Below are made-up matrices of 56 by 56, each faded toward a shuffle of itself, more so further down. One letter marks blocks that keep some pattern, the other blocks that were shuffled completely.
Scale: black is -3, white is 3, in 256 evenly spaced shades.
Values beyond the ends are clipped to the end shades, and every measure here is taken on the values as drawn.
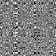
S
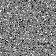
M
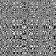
S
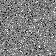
M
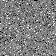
M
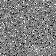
M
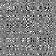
S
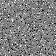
M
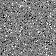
M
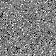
M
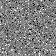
M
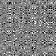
S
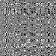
S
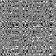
S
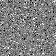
M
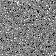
M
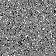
M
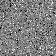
M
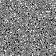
M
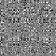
S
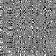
S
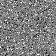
M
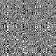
S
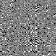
S
